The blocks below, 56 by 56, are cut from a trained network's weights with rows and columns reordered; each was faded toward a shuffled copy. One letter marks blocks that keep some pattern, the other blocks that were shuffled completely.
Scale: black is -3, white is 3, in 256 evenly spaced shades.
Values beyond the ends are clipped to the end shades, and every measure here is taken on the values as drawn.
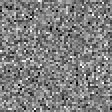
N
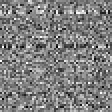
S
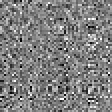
S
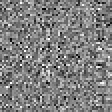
S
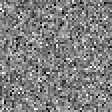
N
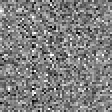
S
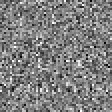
S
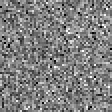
N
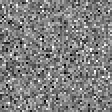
N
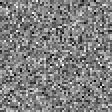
N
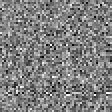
S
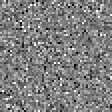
N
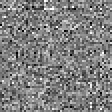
S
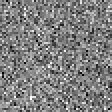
N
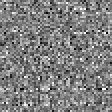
S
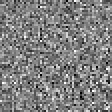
S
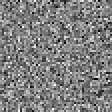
S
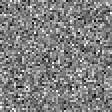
N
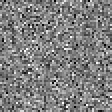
N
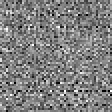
S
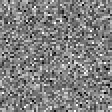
N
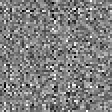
S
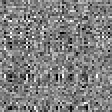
S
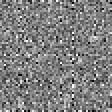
S
